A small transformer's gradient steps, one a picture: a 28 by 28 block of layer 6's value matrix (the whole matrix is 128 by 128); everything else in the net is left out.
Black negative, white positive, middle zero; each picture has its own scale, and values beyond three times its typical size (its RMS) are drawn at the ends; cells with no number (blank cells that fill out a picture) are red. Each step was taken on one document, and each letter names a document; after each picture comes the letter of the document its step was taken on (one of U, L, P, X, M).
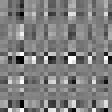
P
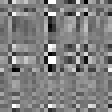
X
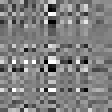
X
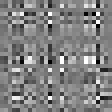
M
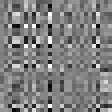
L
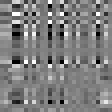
M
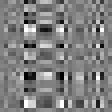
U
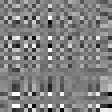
L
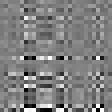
U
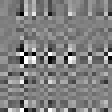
P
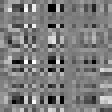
M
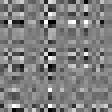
X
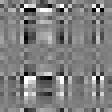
U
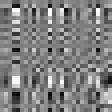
M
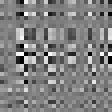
P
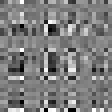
X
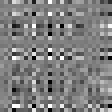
L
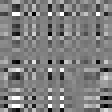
M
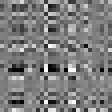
X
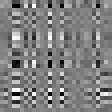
M
